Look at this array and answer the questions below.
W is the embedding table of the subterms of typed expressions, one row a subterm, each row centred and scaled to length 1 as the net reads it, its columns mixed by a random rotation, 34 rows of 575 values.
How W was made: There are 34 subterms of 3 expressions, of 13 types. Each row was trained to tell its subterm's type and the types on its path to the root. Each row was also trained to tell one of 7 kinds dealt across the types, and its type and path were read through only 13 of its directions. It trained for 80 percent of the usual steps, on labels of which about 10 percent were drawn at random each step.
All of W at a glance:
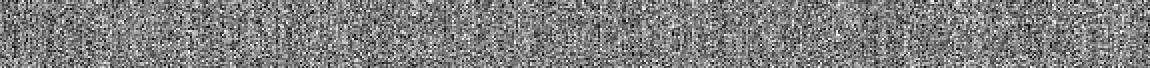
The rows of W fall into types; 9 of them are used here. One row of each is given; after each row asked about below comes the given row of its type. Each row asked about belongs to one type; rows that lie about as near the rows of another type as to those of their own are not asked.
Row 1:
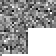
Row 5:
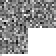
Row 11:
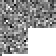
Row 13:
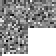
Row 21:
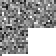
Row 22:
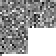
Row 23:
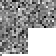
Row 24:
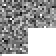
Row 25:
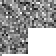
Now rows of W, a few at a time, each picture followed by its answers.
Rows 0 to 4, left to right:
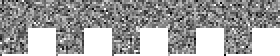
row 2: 11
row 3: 1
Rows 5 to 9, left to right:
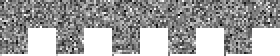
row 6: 13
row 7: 23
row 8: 22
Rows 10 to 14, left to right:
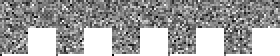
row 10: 11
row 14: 24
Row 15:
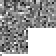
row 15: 23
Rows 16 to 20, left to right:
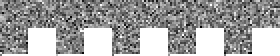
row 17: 1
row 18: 25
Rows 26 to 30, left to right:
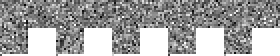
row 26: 23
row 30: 22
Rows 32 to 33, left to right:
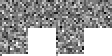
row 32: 11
